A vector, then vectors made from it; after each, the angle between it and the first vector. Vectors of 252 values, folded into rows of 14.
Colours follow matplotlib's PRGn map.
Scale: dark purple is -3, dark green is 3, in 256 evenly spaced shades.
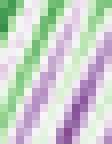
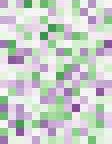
orthogonal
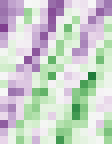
nearly opposite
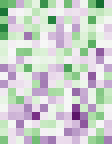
partly aligned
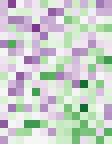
partly opposed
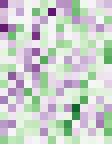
partly opposed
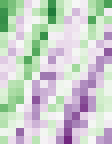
nearly parallel
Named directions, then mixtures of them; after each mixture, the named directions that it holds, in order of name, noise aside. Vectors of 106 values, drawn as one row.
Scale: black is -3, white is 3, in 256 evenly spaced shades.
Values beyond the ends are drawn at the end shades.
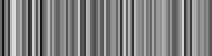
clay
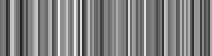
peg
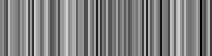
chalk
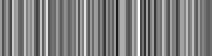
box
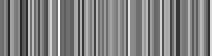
chalk, peg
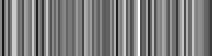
box, clay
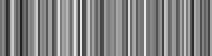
peg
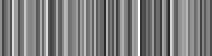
box, chalk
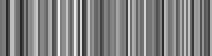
peg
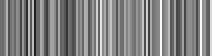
chalk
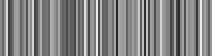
box, chalk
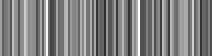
box, chalk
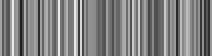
box, peg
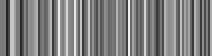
peg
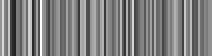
clay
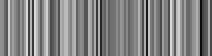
chalk
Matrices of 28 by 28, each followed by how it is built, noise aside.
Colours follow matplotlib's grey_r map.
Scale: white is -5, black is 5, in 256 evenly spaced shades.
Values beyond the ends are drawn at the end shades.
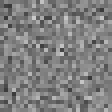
noise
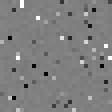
sparse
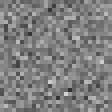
noise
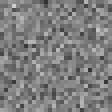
noise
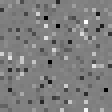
sparse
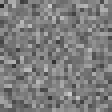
noise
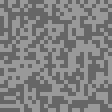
noise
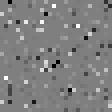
sparse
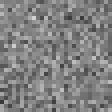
noise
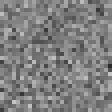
noise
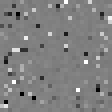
sparse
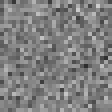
noise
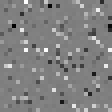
sparse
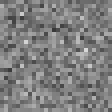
noise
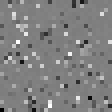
sparse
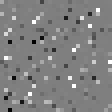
sparse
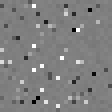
sparse
